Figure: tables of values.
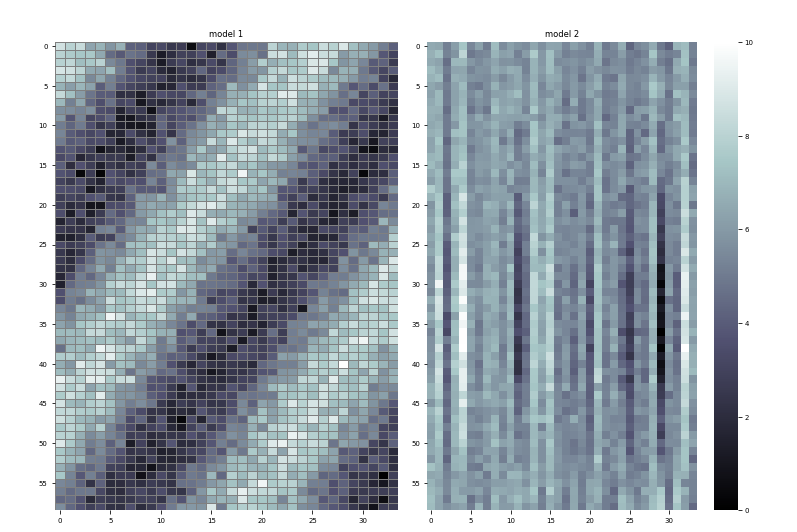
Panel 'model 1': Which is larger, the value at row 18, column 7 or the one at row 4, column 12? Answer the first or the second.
the first
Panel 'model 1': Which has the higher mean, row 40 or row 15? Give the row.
40
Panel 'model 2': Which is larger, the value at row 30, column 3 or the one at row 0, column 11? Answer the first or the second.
the first
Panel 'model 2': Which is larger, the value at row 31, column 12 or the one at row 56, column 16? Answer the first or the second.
the second
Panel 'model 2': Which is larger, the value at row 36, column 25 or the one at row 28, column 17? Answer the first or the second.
the second
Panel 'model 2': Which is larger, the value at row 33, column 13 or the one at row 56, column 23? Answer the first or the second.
the first
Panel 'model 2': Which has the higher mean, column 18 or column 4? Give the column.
4
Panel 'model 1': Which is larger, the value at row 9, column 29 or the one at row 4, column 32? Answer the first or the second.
the first
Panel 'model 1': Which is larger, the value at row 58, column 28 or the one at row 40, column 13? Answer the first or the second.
the first
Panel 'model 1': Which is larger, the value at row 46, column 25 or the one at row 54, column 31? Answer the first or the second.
the first
